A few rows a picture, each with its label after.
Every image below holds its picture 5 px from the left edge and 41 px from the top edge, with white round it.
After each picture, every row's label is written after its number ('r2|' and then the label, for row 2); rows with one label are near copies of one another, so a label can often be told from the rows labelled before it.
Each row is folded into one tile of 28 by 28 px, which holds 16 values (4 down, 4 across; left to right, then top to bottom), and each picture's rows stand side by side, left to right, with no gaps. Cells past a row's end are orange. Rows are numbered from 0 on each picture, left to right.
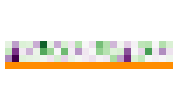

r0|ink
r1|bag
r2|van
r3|bag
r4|ink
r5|van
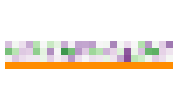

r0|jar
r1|van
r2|jar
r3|jar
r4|ink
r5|jar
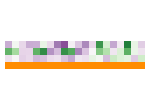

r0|jar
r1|jar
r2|jar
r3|bag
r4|bag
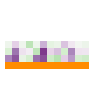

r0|ink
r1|ink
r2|ink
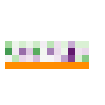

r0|van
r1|van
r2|ink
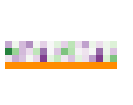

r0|jar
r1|ink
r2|jar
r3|ink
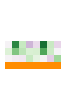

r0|bag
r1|bag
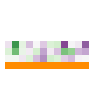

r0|bag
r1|ink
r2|jar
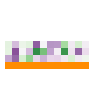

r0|ink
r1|jar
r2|van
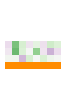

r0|bag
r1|van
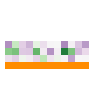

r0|jar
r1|van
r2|jar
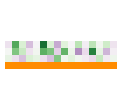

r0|bag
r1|bag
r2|van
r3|van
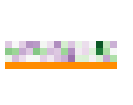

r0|jar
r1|jar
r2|ink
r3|bag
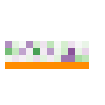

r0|jar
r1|van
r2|ink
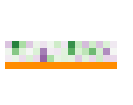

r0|bag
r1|ink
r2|bag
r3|van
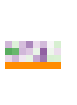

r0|jar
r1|ink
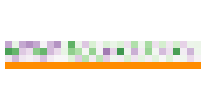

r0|jar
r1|jar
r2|bag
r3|van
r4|van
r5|van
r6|van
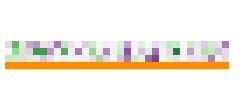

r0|bag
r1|jar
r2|van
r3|van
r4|ink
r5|ink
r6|van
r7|jar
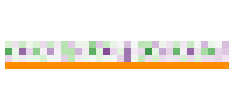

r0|van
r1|van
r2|van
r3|van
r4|ink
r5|van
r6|van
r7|jar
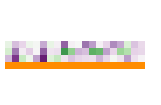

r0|ink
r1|ink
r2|jar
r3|jar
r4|jar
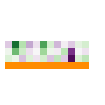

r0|bag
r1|bag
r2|ink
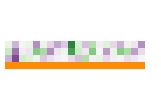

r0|ink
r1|jar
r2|bag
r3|van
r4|jar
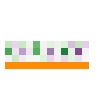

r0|van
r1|van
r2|van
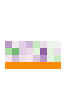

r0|jar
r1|ink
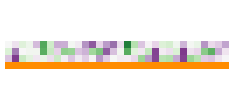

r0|ink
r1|bag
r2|jar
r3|jar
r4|bag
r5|ink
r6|ink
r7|jar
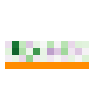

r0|bag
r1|van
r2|van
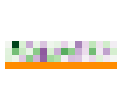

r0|bag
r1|ink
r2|jar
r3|van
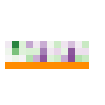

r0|bag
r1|ink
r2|ink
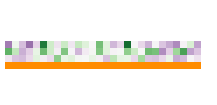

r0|jar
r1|bag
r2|van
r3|bag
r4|bag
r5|jar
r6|jar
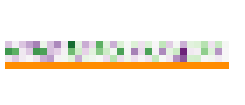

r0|jar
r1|jar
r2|bag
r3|bag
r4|van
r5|van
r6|ink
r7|van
